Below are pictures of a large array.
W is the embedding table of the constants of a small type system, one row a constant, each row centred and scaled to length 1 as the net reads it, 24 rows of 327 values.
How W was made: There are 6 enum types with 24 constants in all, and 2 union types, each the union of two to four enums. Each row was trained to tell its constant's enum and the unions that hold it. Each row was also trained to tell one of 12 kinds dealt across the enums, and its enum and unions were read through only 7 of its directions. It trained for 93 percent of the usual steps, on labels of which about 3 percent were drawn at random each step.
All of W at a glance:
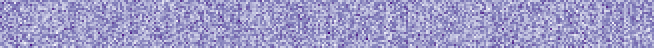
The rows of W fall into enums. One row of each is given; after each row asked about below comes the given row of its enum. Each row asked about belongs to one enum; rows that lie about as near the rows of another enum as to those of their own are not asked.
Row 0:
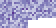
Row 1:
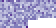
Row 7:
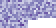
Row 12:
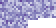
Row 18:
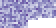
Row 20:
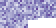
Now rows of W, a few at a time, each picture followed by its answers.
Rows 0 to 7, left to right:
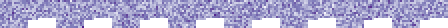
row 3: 7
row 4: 7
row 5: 18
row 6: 20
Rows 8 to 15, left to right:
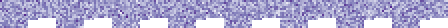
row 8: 1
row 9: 1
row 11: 18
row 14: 0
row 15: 18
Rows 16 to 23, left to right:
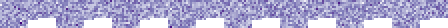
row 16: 1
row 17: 0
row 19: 1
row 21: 18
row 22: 7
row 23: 20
